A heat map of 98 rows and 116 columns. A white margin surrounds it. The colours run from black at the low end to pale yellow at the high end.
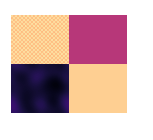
The table splits into 2 rows of 2 panels. Panel 1,1: very high, checkered, faint in contrast. Panel 1,2: middling, flat. Panel 2,1: very low, smooth, faint in contrast. Panel 2,2: very high, flat.
